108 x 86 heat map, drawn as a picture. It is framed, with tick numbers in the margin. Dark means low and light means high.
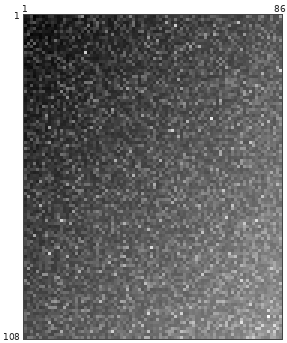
Grain: fine. Mirror symmetry: none. Ninth with the lowest average: top left. Stripes: none. Slope: up to the bottom right. Ninth with the highest average: bottom right. Odd rows or columns: none.
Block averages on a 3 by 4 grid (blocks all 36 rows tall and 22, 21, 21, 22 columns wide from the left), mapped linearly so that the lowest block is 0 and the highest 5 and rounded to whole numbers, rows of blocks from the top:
0 1 2 3 | 1 2 3 4 | 2 3 4 5
